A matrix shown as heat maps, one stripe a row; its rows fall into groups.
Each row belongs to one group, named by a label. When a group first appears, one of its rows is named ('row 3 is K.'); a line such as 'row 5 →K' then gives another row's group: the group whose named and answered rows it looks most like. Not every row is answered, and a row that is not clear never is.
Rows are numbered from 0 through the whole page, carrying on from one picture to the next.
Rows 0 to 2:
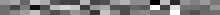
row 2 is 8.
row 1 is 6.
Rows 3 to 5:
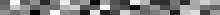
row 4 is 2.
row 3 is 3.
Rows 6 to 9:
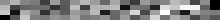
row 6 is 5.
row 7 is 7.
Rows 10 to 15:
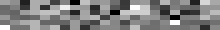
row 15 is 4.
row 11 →3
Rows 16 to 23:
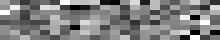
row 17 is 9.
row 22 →5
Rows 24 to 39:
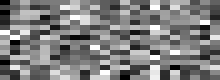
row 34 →7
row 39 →6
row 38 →6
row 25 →6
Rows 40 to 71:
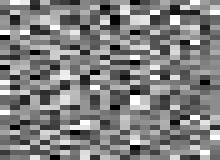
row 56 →4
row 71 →8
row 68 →3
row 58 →2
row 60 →3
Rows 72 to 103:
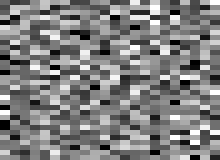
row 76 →6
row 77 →2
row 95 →7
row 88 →8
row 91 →4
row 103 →5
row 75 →7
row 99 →7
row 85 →8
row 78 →9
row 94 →4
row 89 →3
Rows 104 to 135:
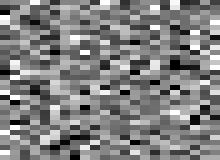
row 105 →6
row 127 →5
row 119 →9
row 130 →4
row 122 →6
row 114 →8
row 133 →8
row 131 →9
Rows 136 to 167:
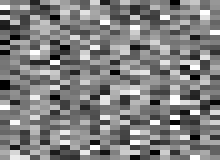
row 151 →5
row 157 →4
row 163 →5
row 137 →2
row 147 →8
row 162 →3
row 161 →8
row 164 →3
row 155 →8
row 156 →7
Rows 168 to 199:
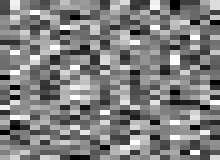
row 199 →9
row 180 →8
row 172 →5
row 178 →9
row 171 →9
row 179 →8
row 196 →3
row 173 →6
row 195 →7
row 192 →7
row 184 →5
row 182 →2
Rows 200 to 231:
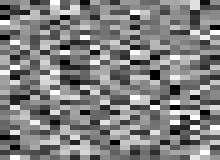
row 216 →9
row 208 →9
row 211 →7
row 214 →4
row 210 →3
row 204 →2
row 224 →8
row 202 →3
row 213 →9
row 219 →3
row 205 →5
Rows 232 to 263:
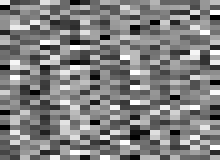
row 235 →5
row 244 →9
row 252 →3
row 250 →6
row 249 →3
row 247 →3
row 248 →5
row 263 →6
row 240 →9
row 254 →6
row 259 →2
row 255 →5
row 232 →9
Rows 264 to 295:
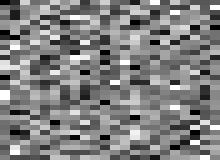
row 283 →4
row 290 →3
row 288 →8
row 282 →4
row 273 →9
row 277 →2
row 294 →9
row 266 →7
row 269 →5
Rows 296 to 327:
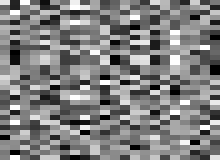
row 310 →5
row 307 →7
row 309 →5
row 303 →5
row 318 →7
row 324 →5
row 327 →9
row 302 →7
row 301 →2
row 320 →9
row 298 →9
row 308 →7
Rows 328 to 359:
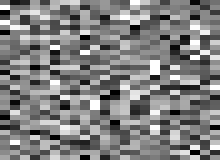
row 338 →8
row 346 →7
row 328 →3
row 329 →4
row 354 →6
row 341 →6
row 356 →9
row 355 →8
